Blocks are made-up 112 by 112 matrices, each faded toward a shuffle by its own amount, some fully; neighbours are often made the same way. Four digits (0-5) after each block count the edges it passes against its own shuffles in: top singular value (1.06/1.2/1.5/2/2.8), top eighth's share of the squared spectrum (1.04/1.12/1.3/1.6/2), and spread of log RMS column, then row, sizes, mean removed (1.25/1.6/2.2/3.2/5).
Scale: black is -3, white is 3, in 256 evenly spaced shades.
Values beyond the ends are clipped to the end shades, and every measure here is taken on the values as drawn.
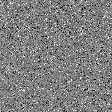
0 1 0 1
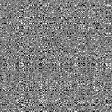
4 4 3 3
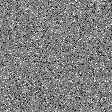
0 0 0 0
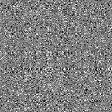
4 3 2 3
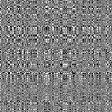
5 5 4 4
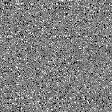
3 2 1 1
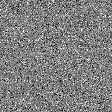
2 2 0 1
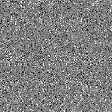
4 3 2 2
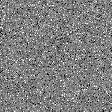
3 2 0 1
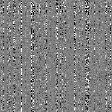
2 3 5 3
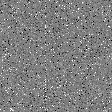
1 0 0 0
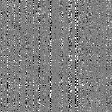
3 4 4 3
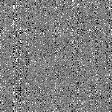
2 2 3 2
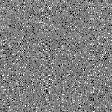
4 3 2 2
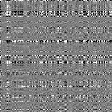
5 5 3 5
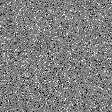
2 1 0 0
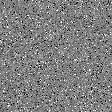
0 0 0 0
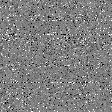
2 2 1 2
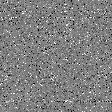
1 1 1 1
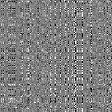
5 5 4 3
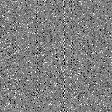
4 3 2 0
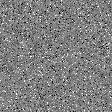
1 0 0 0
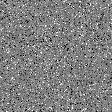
0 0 0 0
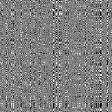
5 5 4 3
